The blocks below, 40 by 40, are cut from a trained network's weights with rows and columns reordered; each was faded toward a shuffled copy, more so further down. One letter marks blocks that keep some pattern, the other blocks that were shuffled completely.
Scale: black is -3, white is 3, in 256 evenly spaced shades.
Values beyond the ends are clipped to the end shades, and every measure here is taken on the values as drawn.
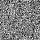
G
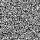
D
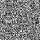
D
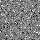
G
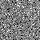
G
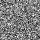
G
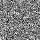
G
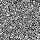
G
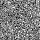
G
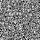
D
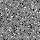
G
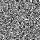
D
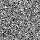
G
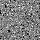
G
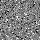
G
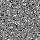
G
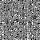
D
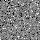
G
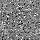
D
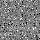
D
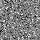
G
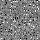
D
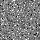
G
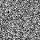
G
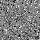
G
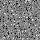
G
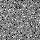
G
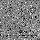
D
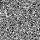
D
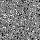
G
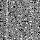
D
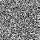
D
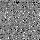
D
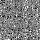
D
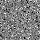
G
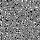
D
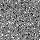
G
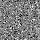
G
